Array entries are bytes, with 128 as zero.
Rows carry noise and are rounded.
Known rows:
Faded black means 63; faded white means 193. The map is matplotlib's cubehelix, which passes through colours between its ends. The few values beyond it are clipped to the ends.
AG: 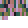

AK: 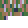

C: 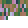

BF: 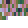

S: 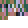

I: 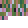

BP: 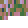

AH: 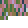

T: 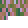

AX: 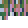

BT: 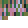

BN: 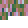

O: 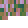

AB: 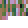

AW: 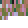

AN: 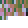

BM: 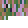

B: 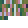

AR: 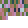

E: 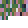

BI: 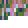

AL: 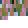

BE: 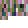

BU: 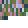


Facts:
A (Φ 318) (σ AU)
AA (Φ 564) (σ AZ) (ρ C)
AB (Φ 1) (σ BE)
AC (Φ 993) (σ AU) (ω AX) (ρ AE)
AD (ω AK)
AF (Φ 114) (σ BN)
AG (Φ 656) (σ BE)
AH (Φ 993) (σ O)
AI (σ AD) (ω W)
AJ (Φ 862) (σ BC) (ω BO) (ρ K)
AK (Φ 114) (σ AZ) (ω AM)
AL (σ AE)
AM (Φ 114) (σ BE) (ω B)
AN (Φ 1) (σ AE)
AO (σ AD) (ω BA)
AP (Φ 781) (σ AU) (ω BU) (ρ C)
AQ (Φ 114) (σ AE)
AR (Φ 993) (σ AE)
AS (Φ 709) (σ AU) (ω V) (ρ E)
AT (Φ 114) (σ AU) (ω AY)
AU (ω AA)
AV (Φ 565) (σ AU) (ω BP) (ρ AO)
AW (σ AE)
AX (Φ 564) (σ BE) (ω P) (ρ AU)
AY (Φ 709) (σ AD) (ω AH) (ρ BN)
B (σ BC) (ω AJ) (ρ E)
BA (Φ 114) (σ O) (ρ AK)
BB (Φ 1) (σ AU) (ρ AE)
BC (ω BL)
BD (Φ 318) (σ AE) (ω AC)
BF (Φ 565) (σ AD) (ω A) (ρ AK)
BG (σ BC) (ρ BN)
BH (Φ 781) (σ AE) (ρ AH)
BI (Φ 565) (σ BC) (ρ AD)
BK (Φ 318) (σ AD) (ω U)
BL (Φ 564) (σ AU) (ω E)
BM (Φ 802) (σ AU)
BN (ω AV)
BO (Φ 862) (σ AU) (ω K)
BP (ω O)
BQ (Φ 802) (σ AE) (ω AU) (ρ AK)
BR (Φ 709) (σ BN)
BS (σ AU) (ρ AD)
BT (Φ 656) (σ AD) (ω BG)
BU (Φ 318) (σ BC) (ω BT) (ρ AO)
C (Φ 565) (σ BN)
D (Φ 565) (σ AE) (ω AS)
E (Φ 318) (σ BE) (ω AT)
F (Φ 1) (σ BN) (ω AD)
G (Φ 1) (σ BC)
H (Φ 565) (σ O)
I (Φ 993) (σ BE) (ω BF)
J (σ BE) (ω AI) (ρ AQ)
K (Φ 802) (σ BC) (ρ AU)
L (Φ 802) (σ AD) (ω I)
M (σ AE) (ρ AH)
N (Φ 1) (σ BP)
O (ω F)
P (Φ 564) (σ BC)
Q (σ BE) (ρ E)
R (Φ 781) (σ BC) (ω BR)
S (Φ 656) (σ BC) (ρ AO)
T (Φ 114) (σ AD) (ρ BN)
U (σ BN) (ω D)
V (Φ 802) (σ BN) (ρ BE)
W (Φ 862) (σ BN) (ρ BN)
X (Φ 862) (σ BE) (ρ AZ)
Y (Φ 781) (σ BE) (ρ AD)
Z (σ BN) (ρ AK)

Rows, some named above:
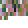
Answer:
AE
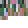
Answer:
X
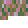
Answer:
AO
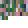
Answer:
E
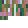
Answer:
B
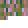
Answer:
W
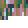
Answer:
BO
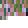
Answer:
AN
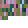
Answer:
AT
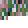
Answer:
AV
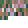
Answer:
P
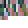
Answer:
X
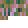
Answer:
H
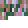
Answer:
BB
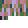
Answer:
G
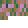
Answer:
L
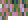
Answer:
BD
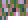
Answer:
AD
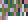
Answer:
BH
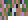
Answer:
BL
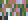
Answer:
BC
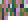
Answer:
J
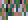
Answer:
AS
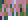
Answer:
G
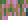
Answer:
N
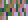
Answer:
BS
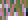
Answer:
AN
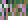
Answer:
D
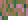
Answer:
BK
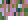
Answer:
BF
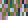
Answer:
BH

